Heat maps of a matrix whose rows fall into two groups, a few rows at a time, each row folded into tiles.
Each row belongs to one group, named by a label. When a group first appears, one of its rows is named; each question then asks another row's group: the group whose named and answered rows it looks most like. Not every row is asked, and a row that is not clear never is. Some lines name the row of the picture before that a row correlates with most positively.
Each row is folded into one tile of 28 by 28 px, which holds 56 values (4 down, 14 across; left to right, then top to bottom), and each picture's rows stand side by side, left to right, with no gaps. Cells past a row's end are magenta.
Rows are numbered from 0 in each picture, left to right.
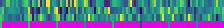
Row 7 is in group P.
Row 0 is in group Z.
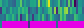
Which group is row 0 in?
P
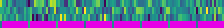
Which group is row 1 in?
Z
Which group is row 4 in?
Z
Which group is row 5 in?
Z
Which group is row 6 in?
Z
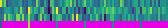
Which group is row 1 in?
Z
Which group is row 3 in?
P
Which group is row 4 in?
Z
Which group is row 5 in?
P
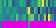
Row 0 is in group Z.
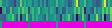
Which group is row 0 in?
P
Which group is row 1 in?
P
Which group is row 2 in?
P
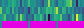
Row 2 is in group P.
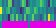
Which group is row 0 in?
Z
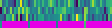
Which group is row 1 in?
Z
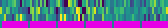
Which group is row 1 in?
P
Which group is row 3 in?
P
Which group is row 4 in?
P
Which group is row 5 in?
Z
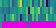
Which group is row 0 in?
P
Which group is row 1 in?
P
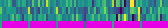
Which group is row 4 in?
P
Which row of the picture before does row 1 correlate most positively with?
0
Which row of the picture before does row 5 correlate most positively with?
0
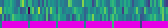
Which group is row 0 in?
Z
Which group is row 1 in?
P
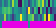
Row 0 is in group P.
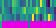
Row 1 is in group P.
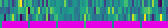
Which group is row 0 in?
P
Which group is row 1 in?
P
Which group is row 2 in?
Z
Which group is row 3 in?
Z
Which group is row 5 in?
P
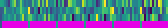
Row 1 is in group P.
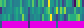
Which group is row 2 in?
Z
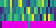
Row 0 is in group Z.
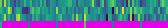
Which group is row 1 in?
P
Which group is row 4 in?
P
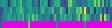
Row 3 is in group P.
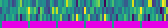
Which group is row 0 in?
P
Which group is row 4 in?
P
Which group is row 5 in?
Z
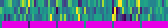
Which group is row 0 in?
Z
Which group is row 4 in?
Z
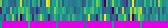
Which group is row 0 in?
P
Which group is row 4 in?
P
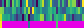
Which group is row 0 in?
Z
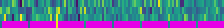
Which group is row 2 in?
Z
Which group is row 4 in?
Z
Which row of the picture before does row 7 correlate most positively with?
2
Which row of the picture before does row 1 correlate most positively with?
1
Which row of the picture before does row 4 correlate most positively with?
1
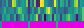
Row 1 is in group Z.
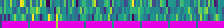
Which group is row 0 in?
Z
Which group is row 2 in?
Z
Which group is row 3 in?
Z
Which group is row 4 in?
P
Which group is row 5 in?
Z
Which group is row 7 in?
P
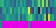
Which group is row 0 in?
P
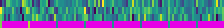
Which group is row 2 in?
P
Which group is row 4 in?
P
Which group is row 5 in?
P
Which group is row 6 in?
Z
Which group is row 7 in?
P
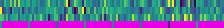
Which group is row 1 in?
P
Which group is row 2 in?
Z
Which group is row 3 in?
P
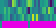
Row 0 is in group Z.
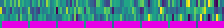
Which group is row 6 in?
P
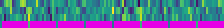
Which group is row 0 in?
Z
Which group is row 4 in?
Z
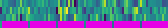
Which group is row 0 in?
P
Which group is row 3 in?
P
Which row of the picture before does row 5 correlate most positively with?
6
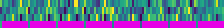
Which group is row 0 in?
P
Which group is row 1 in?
P
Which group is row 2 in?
P
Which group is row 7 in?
P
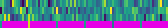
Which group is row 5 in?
P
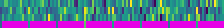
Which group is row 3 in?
Z
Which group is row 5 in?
P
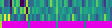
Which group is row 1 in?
Z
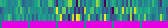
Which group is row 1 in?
Z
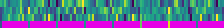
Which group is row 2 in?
Z
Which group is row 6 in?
Z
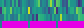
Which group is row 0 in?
P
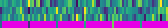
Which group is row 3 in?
Z
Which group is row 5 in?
P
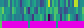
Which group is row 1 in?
P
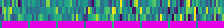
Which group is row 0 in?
P
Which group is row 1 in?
P
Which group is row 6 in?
P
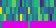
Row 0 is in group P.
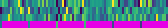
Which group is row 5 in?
Z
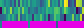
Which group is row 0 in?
P
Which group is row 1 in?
P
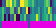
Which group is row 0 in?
Z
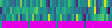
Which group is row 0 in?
P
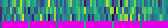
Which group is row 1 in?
P
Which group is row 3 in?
Z
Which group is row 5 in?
P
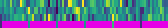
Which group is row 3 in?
Z
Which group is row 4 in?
Z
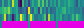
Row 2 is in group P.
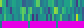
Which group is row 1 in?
Z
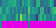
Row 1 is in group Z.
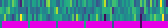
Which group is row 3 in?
P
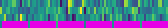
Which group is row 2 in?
Z
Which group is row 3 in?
P
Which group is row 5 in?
P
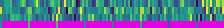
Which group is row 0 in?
Z
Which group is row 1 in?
Z
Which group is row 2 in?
Z
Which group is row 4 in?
P
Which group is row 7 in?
Z
